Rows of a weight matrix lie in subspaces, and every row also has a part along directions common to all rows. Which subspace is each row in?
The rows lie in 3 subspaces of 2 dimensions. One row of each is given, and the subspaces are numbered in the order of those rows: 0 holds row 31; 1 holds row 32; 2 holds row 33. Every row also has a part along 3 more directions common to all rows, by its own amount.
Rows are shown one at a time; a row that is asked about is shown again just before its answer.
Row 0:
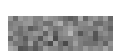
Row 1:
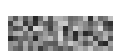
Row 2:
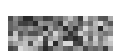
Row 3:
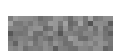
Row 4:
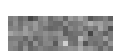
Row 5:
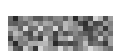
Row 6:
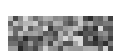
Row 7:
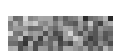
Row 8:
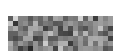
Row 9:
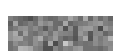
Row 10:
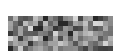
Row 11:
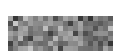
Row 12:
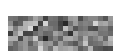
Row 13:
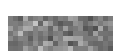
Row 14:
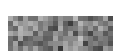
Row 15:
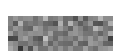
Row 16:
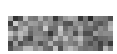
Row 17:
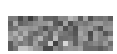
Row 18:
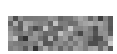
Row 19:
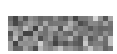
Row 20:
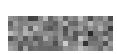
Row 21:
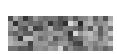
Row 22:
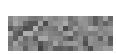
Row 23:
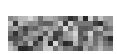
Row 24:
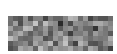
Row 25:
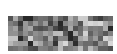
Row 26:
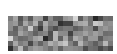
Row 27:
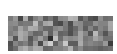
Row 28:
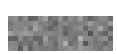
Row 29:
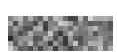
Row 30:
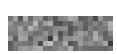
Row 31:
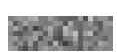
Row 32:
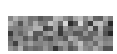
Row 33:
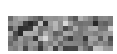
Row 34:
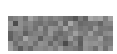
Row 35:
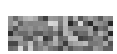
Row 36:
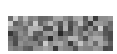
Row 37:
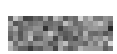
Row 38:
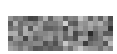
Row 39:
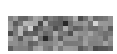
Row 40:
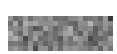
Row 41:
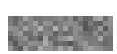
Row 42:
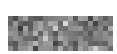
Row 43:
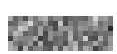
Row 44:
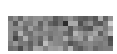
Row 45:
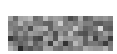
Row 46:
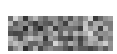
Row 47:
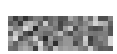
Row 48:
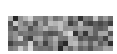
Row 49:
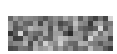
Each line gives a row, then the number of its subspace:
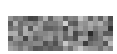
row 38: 1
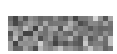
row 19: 2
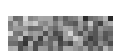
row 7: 0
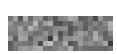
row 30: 0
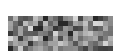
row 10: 2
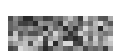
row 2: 0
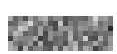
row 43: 2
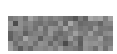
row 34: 2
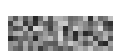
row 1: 0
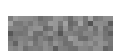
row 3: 1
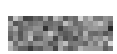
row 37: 1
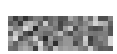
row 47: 2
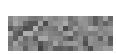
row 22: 2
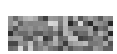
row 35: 1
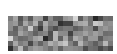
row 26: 2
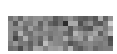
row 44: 1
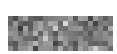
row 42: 2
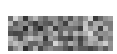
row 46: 2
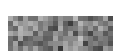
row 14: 2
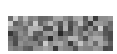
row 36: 1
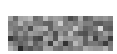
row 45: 0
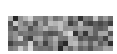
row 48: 1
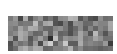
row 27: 0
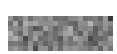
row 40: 0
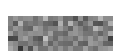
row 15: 1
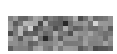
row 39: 2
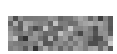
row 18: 0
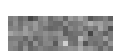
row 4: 1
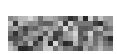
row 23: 0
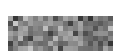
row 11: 1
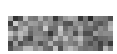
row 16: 1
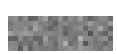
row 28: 1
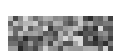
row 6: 0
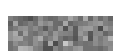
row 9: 0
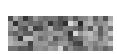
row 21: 1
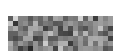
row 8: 1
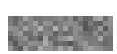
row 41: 2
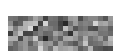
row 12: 2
